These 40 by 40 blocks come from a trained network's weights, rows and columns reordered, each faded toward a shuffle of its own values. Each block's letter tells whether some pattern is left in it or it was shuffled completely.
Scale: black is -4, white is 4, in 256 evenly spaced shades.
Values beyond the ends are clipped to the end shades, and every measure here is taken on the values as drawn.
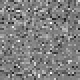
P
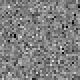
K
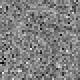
K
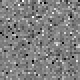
K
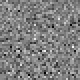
P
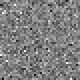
K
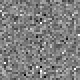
P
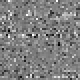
P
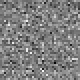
P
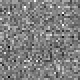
P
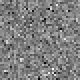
K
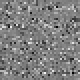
P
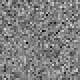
K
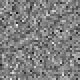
K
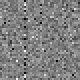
P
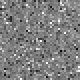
K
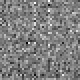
P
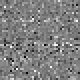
P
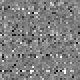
P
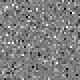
K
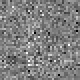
P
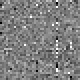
P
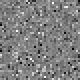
K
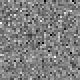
K
